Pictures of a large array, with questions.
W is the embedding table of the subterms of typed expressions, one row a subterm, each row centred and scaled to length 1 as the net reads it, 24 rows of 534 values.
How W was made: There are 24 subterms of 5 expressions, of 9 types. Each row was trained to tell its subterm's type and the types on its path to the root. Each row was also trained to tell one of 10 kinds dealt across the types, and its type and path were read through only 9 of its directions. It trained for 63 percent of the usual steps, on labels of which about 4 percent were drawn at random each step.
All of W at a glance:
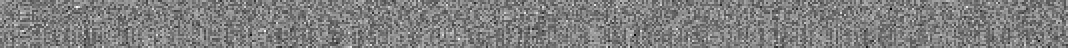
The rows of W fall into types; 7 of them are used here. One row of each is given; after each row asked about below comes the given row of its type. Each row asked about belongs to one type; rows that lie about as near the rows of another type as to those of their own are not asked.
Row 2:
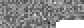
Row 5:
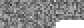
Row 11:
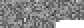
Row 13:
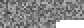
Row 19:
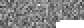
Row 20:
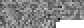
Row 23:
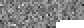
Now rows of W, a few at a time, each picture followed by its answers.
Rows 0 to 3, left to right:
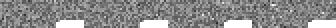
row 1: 5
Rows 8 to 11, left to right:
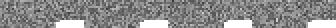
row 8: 19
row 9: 13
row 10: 2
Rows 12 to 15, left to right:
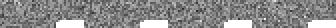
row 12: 2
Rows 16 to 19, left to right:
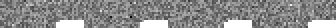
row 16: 11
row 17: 19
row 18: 20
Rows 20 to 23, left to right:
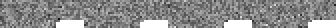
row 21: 11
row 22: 2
